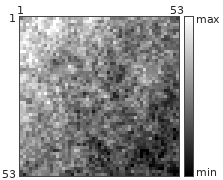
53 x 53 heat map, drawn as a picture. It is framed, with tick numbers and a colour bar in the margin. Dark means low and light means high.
Slope: up to the top left. Average level on the scale: 50%. Mirror symmetry: none. Ninth with the highest average: top left. Stripes: none. Histogram: bell-shaped. Ninth with the lowest average: bottom right.
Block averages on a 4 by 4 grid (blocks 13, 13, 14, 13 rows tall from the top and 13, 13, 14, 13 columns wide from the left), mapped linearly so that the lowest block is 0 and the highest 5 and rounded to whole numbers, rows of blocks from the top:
5 4 3 2 / 4 3 2 2 / 3 2 2 1 / 2 2 1 0
